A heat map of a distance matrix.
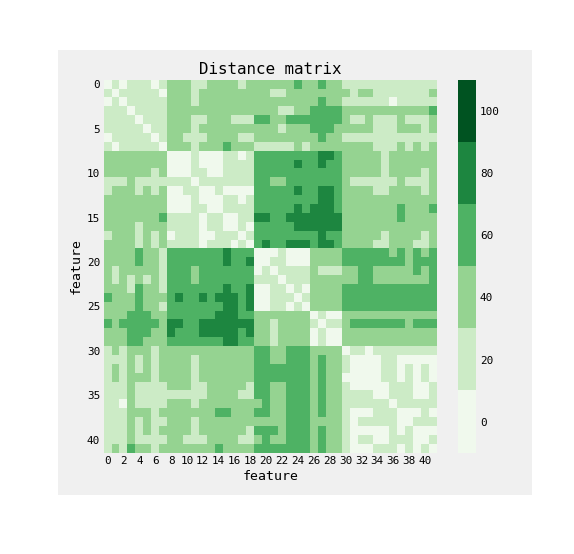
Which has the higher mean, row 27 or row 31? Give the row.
27
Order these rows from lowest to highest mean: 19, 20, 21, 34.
34, 21, 19, 20
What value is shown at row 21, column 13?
60
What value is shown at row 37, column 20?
60
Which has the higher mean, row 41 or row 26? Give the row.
26
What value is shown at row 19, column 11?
60
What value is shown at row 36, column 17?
40
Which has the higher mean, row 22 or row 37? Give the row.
22
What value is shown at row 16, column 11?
20
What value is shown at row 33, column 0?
20
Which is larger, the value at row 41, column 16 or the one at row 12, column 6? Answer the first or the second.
the first
